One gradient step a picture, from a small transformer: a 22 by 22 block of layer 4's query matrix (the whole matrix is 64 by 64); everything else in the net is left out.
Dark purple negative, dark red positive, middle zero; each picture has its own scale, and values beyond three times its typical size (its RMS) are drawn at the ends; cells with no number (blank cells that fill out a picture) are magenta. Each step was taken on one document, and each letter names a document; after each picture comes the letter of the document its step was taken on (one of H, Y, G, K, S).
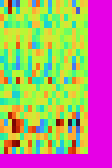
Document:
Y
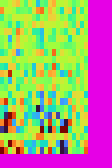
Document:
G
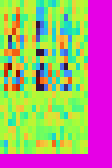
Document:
G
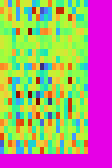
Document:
Y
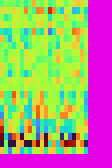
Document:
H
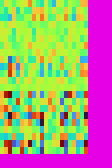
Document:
G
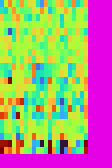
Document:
G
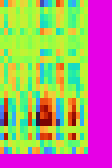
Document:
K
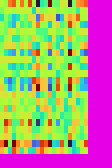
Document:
Y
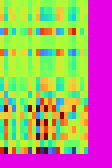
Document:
K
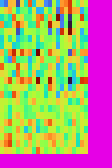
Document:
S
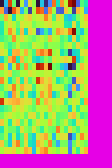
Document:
S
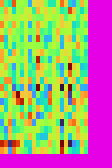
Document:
Y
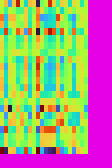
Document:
K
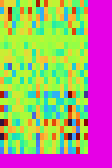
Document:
S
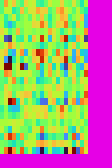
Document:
G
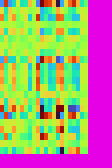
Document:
K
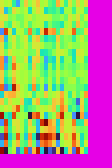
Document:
K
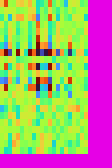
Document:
Y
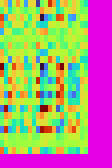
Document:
K
